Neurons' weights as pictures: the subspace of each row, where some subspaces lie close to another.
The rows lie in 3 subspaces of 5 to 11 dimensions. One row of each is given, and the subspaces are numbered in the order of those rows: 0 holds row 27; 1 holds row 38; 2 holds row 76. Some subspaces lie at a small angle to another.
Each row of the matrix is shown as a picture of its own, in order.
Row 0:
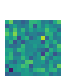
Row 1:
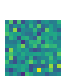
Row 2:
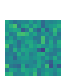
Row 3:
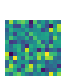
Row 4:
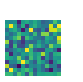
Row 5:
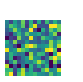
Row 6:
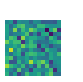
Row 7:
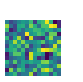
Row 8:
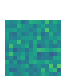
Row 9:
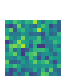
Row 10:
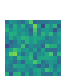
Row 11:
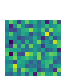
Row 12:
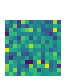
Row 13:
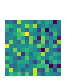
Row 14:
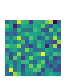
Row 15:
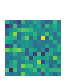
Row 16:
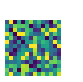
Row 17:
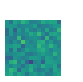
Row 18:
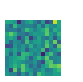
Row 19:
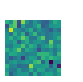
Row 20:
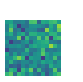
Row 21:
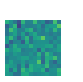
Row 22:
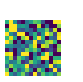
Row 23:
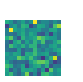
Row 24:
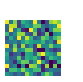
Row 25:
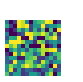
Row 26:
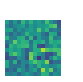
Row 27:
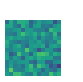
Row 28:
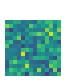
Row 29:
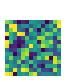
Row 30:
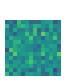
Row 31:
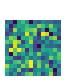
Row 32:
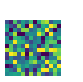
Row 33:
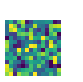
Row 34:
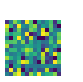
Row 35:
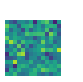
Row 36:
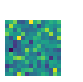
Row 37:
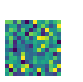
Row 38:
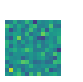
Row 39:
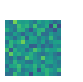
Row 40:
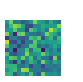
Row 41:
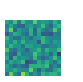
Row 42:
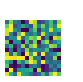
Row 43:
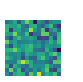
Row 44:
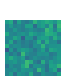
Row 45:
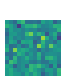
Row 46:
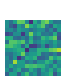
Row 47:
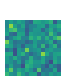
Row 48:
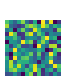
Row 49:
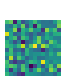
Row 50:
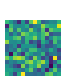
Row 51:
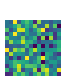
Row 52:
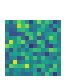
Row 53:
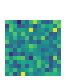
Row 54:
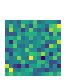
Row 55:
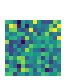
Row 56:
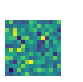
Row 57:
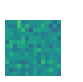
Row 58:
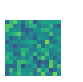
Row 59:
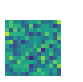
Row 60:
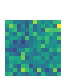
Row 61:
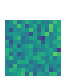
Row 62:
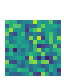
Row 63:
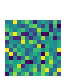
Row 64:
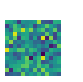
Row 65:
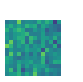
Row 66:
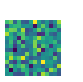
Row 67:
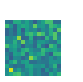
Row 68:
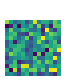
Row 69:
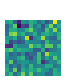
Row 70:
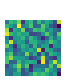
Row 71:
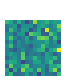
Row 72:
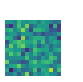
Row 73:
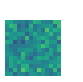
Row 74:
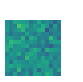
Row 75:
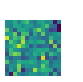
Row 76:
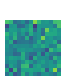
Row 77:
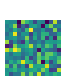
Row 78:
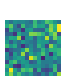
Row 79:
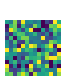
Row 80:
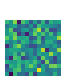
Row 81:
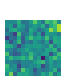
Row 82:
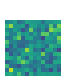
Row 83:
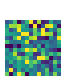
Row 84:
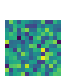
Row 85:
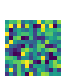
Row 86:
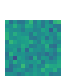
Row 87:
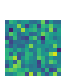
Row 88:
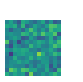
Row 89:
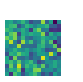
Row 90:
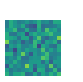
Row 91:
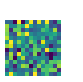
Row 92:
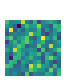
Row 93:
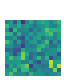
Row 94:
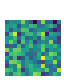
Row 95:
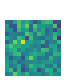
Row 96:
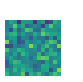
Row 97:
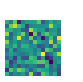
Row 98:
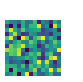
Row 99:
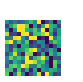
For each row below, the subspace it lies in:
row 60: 1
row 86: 0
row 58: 2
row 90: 0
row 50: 2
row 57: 1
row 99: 2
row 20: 2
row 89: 0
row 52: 2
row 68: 2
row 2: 0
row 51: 2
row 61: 0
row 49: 2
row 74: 2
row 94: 0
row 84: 0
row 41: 2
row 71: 1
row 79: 0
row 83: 2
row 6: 2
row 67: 1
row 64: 2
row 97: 0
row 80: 0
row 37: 1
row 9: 0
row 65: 0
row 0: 2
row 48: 0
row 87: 0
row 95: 1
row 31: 2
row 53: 2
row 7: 0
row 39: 2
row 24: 0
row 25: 2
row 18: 0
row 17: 2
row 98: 2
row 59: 1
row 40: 0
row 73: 1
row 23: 1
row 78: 1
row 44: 2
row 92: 0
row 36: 2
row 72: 1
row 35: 0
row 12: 2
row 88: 0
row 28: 1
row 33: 0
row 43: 1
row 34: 1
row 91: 0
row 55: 1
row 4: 1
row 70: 1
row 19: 0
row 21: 1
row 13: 0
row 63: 2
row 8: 0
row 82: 1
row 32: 0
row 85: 2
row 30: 2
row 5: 0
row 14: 0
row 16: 0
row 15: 2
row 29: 0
